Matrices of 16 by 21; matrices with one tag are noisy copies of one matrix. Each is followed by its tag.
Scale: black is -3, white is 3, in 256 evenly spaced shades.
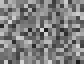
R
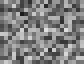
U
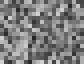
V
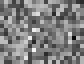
V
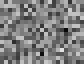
R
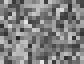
V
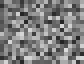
U
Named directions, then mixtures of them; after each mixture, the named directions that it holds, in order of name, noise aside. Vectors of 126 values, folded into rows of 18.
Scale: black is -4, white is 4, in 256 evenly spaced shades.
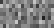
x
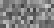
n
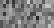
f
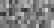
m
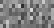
n, x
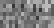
f, m, n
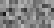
m, n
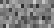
x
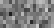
m, n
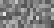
f, m, n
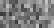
f, m, n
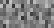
f, n, x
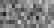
f, m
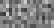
m, n, x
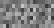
n, x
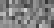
m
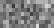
f, m, n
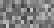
n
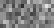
f, n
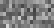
n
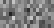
f, m, n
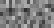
f, m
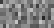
x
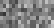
f, m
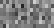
f, n, x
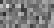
f, m, x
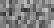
m
